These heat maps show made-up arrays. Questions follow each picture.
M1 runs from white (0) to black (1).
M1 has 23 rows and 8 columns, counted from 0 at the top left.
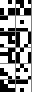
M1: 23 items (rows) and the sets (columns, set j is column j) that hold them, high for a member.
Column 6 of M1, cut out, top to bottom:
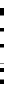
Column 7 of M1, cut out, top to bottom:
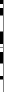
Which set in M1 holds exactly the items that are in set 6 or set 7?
4
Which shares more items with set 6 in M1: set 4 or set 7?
set 4
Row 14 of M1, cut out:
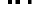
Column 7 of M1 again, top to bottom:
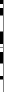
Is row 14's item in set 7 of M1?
yes
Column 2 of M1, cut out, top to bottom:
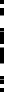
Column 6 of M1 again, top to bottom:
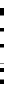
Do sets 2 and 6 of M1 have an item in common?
yes
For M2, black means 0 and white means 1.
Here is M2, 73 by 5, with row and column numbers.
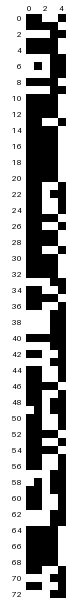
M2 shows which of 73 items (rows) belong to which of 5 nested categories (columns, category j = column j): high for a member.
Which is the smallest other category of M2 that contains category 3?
2
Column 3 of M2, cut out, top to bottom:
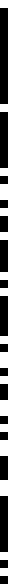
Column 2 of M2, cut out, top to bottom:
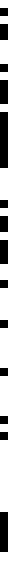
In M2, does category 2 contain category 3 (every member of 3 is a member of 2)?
yes
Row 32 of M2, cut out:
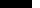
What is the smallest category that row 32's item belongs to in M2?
4
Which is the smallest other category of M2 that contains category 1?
0
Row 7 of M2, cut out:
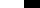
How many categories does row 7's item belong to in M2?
3
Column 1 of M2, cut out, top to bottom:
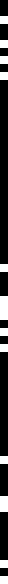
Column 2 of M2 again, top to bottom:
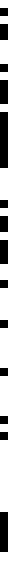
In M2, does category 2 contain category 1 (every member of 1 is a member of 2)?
yes
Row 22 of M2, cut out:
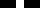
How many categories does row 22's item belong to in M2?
1
